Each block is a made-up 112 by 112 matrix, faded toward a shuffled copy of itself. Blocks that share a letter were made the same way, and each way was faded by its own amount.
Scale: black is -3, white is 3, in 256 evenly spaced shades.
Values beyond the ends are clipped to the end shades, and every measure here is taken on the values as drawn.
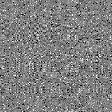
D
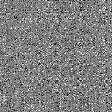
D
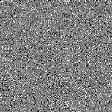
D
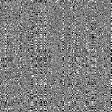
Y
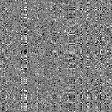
Y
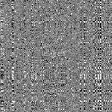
Y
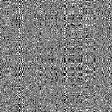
Y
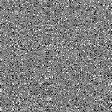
D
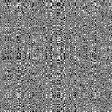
Y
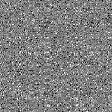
D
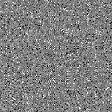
D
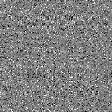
D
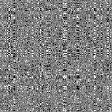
Y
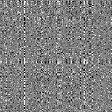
Y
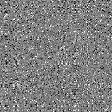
D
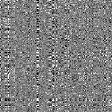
Y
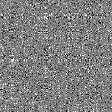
D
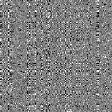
Y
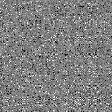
D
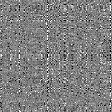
Y
